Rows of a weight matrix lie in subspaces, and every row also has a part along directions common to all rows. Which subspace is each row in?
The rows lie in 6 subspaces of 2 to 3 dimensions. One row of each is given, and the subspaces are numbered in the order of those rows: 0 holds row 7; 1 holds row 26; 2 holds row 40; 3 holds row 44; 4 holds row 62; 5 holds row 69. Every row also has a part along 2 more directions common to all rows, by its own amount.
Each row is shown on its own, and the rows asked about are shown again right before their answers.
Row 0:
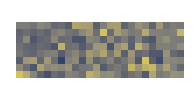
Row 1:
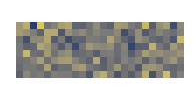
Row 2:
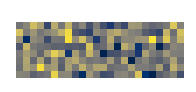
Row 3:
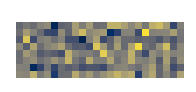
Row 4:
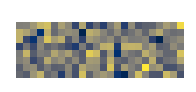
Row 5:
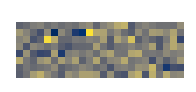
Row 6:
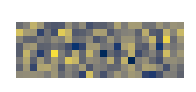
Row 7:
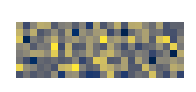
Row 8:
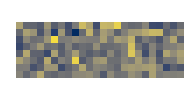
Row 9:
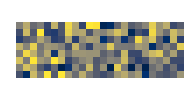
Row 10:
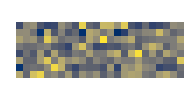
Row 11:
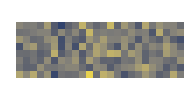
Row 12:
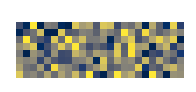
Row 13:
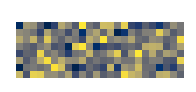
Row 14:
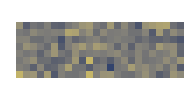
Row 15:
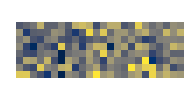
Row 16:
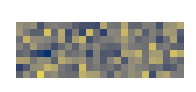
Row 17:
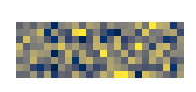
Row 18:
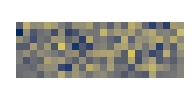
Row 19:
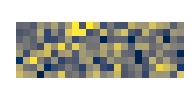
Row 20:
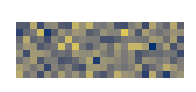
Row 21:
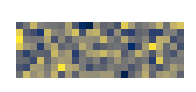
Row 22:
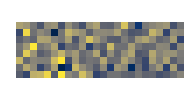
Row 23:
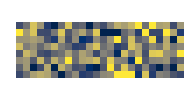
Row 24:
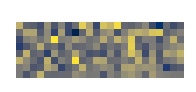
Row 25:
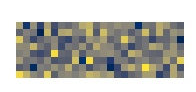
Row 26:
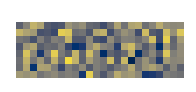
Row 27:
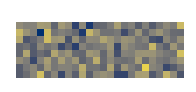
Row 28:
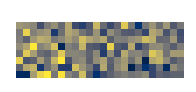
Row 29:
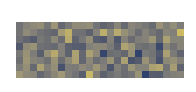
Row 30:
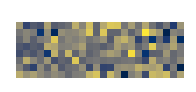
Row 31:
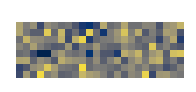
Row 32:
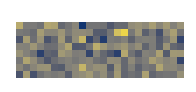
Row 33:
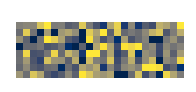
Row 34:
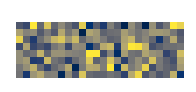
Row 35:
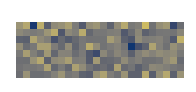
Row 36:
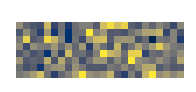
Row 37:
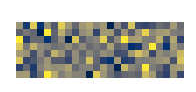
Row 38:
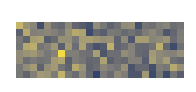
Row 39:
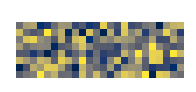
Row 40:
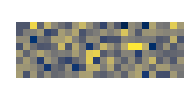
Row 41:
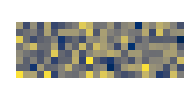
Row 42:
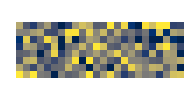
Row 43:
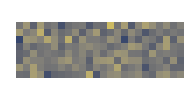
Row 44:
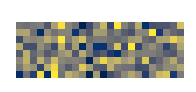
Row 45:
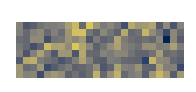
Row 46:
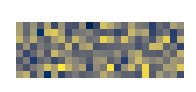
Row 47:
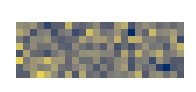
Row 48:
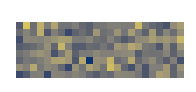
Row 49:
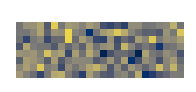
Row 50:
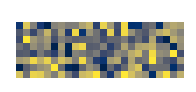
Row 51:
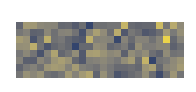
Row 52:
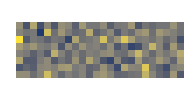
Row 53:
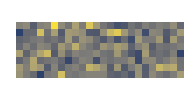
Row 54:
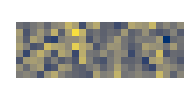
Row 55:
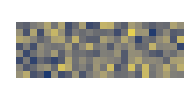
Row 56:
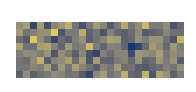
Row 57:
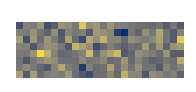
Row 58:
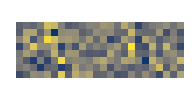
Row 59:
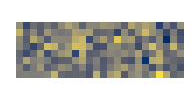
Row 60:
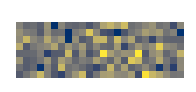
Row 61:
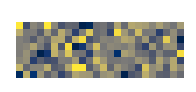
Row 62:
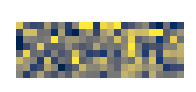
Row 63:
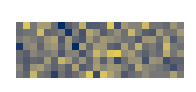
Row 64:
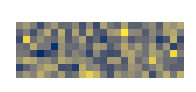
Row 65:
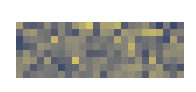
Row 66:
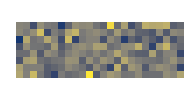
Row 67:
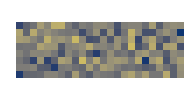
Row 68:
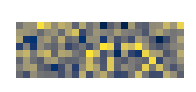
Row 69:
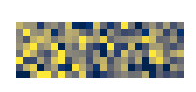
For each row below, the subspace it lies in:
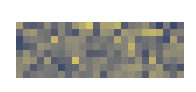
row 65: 4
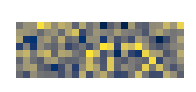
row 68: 2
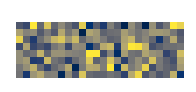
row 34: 2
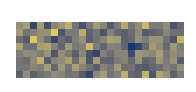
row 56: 2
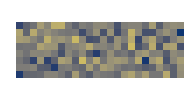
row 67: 5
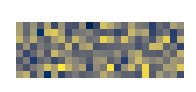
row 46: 5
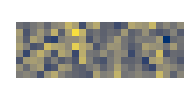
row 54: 4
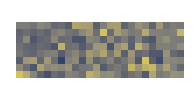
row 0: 5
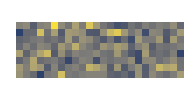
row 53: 1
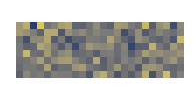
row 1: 2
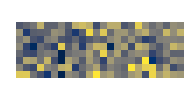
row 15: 5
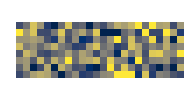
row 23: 1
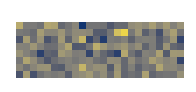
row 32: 0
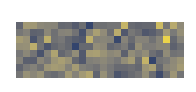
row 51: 4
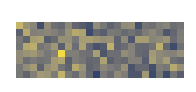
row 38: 5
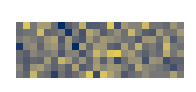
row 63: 3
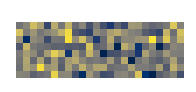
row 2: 1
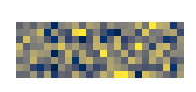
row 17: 1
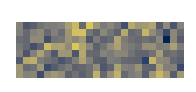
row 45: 4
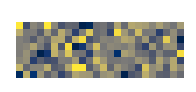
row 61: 0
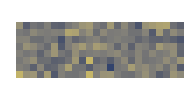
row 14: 3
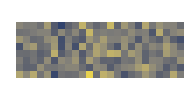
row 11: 3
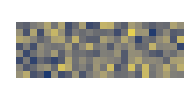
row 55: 5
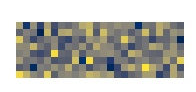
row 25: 3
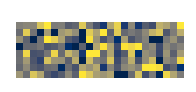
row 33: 2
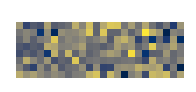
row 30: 4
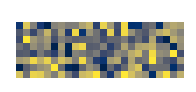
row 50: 0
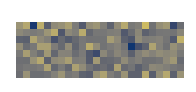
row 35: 2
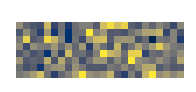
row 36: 1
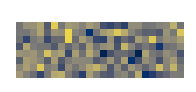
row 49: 1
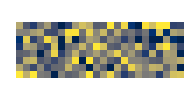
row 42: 3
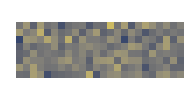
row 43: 3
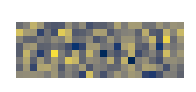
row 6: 1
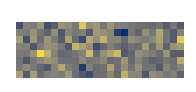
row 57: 0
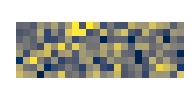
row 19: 4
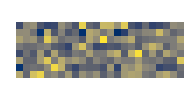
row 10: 0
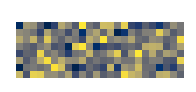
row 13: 0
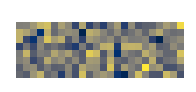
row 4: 2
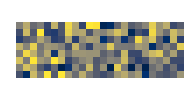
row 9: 5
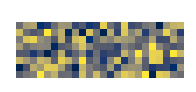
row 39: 0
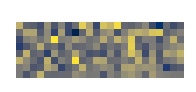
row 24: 4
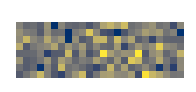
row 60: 1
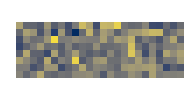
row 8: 4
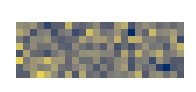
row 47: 5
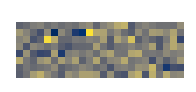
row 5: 5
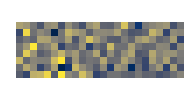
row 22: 5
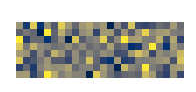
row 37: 3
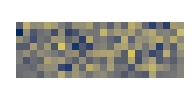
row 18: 3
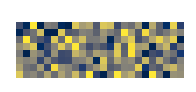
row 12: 2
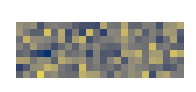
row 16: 0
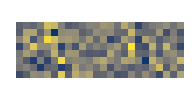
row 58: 5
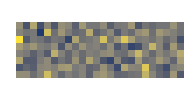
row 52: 3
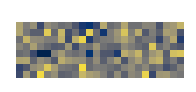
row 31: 0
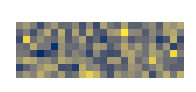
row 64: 0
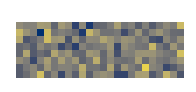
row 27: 2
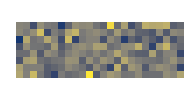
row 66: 3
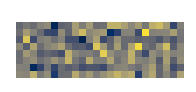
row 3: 1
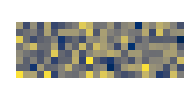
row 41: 3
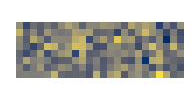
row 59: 4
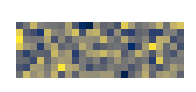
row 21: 4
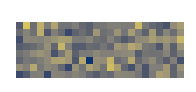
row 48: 3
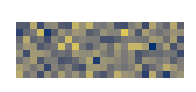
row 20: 2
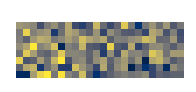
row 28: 5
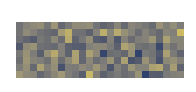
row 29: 1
